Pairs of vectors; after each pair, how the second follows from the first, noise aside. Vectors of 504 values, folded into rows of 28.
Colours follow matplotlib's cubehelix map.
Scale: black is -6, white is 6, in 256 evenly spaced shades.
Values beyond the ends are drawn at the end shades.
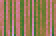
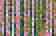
scaled up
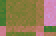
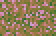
shuffled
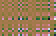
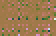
partly zeroed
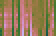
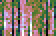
scaled up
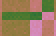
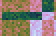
scaled up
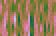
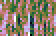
scaled up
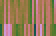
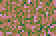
shuffled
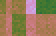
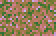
shuffled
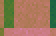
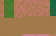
partly zeroed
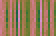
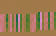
partly zeroed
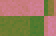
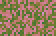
shuffled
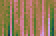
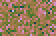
shuffled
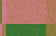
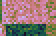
scaled up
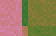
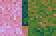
scaled up
